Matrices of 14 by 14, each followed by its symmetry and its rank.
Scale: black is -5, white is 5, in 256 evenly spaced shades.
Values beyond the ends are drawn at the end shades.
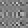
neither, rank two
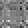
antisymmetric, rank two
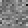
neither, rank three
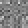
neither, rank three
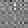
neither, rank three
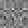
neither, rank two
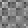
symmetric, rank two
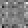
antisymmetric, rank two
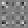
symmetric, rank two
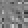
antisymmetric, rank two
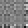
antisymmetric, rank two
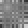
symmetric, rank two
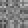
antisymmetric, rank two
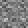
neither, rank three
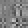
neither, rank two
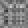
antisymmetric, rank two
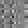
neither, rank two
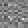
neither, rank three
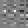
neither, rank two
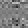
neither, rank two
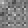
symmetric, rank two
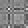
symmetric, rank two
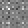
symmetric, rank two
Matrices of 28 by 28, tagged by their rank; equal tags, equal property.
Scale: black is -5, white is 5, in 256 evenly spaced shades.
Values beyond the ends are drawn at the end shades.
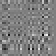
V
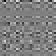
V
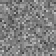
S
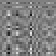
V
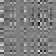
V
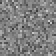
S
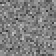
S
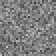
S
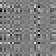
V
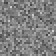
S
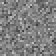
S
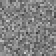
S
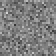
S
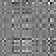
V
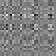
V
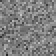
S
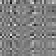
V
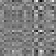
V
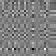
V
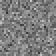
S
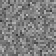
S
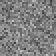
S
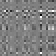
V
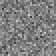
S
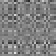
V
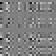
V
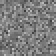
S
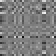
V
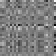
V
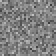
S
